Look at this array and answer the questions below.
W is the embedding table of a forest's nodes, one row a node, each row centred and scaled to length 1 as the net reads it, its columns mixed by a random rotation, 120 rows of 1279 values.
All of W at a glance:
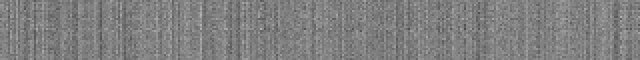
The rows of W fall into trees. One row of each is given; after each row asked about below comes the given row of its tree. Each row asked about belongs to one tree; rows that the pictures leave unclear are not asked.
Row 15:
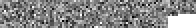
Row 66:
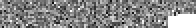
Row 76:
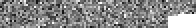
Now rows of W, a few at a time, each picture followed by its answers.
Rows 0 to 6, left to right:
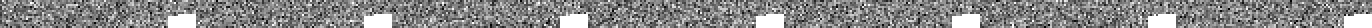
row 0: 66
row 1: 66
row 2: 76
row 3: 76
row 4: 76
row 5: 76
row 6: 15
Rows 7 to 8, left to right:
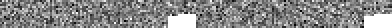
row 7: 15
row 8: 76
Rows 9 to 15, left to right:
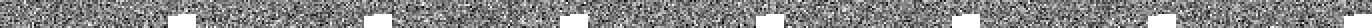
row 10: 15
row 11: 66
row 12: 76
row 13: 15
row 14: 66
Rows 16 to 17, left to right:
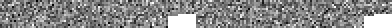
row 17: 15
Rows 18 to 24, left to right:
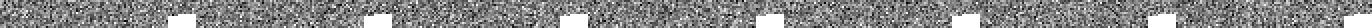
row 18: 15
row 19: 15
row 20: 76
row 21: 76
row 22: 66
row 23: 76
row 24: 76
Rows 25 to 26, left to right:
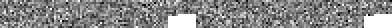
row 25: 15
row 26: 15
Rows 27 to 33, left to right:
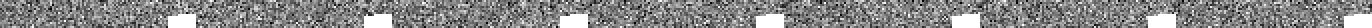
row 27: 76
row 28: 15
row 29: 66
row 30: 76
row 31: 76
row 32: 76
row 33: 76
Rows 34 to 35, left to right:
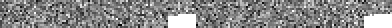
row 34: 76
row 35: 76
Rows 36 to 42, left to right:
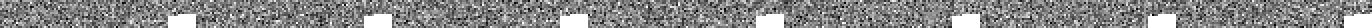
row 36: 66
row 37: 15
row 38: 66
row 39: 66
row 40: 76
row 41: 15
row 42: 76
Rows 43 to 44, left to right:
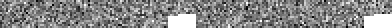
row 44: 76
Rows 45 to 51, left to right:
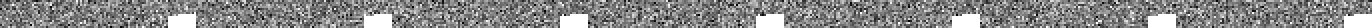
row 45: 76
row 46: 66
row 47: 15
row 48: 15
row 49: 15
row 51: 15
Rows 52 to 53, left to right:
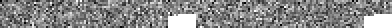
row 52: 76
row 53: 15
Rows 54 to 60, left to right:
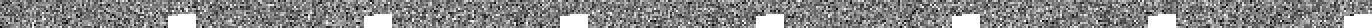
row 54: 76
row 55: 66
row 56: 15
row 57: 15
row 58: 15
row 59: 15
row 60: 66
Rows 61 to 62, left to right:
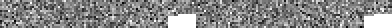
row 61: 66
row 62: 76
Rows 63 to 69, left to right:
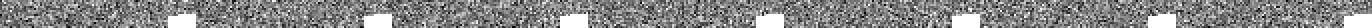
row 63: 66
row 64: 76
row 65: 76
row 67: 76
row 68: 15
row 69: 66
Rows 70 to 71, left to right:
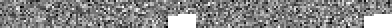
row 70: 76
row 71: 76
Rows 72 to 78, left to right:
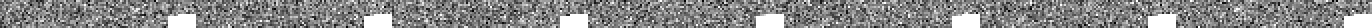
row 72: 76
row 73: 76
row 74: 66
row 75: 76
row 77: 76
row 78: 15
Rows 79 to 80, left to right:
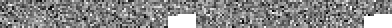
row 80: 15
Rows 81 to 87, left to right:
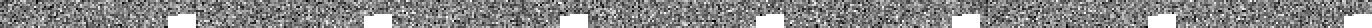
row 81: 76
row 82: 66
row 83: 15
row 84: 15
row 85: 66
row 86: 76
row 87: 15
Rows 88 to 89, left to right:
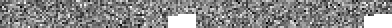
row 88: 76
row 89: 15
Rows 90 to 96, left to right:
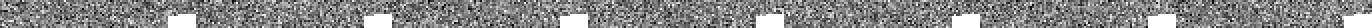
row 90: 66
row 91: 76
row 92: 76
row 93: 76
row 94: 15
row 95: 76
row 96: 76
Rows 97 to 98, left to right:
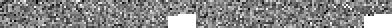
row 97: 76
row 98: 15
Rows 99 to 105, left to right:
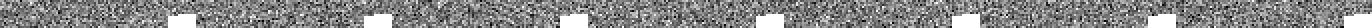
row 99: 66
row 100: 15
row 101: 76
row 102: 15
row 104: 15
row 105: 76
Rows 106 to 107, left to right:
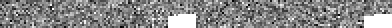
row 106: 76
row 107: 76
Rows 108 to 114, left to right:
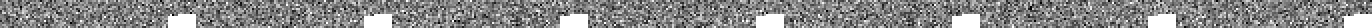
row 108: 15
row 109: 66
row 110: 15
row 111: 66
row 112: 15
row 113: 76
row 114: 15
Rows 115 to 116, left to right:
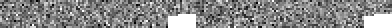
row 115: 76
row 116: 76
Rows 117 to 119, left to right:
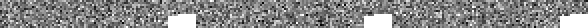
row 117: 66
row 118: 15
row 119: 15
